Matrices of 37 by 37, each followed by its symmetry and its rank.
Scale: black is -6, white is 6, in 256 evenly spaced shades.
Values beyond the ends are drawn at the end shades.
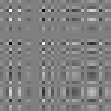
symmetric, rank one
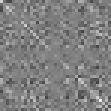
symmetric, rank five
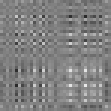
symmetric, rank two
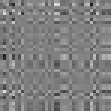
antisymmetric, rank two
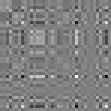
symmetric, rank two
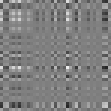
symmetric, rank one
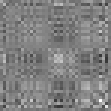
symmetric, rank three
